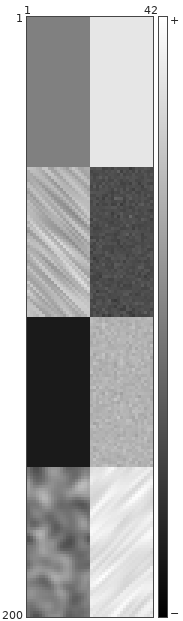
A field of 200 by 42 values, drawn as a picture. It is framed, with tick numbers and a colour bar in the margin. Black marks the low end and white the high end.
It is made of 4 by 2 panels. Panel 1,1: middling, flat. Panel 1,2: very high, flat. Panel 2,1: high, slanting down to the right. Panel 2,2: low, fine-grained, faint in contrast. Panel 3,1: very low, flat. Panel 3,2: high, fine-grained, faint in contrast. Panel 4,1: middling, blotchy. Panel 4,2: very high, slanting up to the right, faint in contrast.
